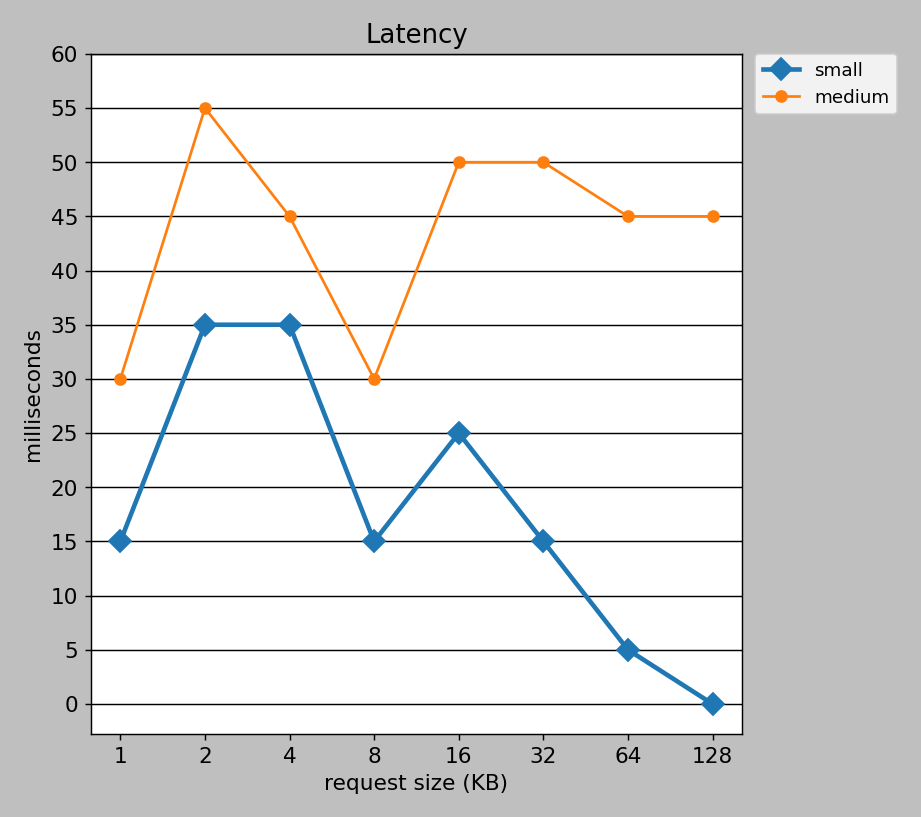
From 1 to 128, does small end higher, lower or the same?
lower
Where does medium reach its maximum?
2
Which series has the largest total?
medium
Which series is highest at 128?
medium
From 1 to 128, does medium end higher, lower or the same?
higher
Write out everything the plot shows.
Title: Latency
x-axis: request size (KB), ticks 1 2 4 8 16 32 64 128
y-axis: milliseconds, ticks 0 5 10 15 20 25 30 35 40 45 50 55 60
Legend: small, medium
Values:
small: 15 35 35 15 25 15 5 0
medium: 30 55 45 30 50 50 45 45
